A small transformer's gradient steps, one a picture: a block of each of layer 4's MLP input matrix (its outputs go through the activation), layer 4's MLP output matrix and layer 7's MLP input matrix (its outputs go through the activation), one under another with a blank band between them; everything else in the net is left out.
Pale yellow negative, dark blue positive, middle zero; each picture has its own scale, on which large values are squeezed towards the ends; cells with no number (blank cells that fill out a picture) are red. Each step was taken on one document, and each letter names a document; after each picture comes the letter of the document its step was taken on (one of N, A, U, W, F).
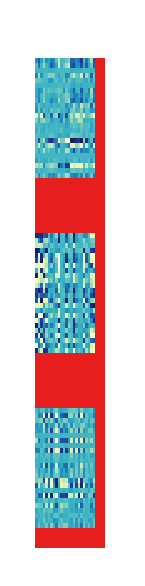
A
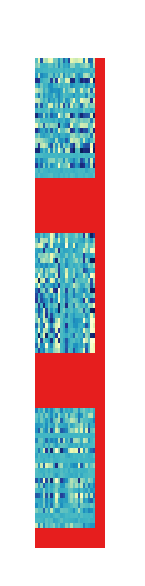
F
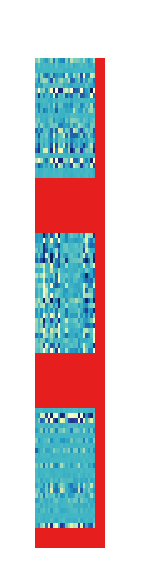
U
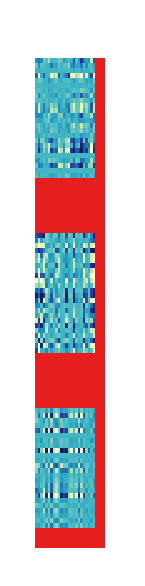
A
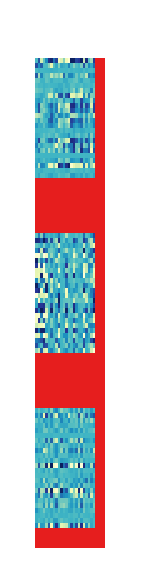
A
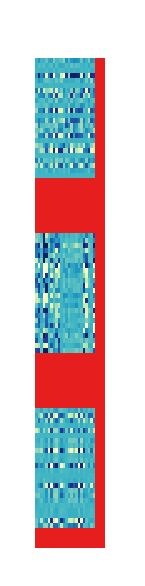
U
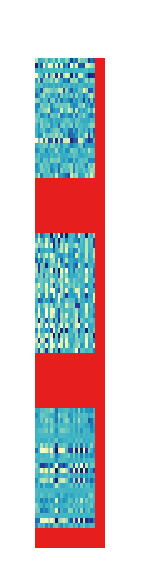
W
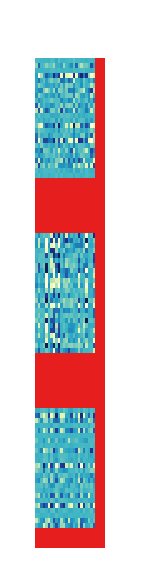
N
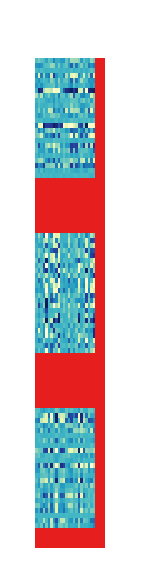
N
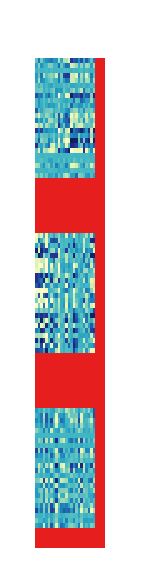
F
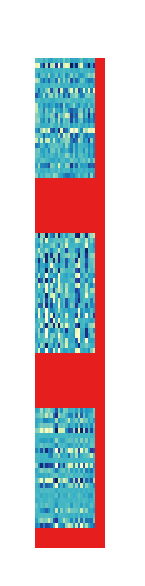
W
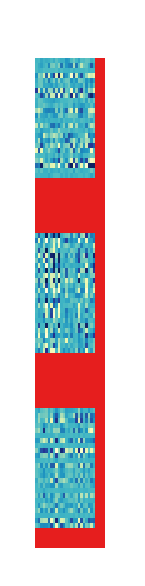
N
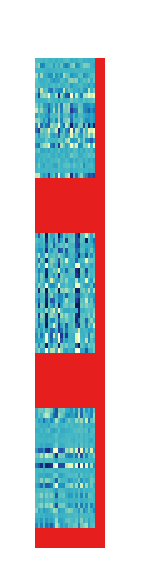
W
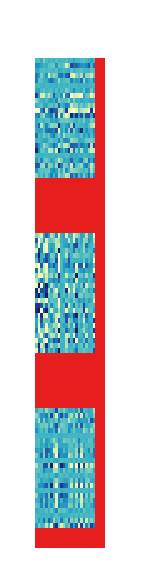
F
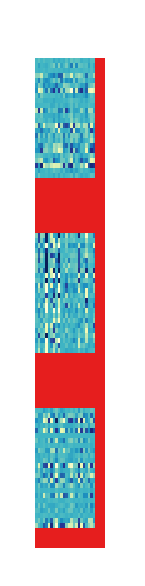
N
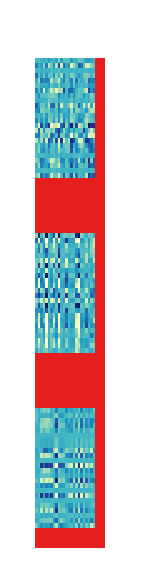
W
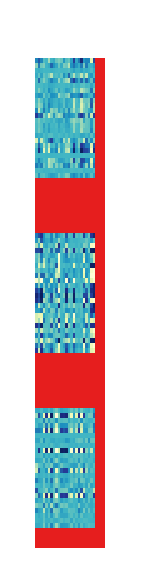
A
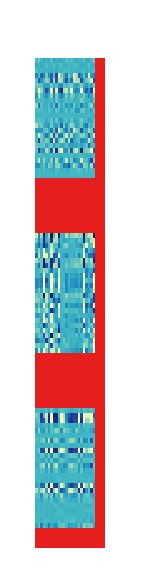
U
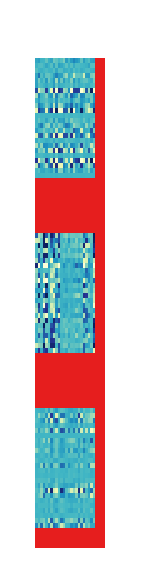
U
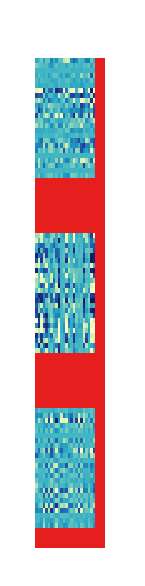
F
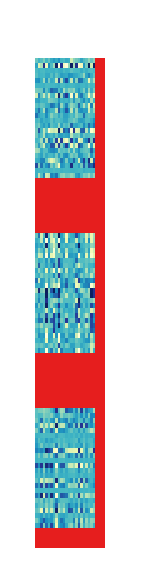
W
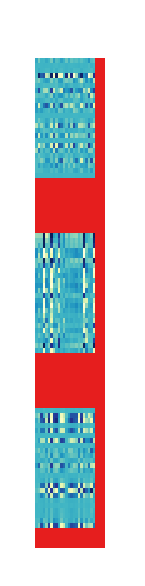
U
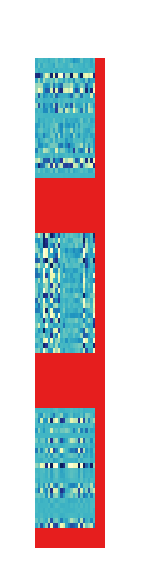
U
